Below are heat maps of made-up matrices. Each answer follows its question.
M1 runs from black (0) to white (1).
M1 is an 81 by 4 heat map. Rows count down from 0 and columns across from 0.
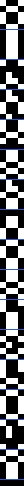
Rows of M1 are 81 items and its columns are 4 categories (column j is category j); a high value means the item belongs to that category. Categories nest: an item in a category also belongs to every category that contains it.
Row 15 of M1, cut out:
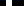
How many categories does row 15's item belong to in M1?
1
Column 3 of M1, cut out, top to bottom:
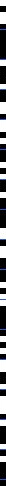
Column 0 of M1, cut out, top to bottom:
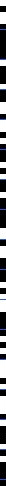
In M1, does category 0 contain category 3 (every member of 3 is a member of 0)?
yes
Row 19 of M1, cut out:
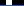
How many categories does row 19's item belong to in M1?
1
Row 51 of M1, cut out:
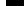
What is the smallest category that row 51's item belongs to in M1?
0
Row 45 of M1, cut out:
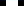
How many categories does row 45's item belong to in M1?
2
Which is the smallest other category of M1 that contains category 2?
1
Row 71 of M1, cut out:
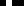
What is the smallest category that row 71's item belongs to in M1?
1
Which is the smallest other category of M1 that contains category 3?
0
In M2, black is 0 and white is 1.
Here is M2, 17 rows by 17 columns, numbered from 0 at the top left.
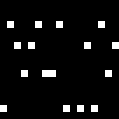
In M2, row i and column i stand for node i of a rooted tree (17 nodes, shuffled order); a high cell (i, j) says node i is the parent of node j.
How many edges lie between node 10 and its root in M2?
0
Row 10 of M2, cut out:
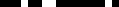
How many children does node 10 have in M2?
4
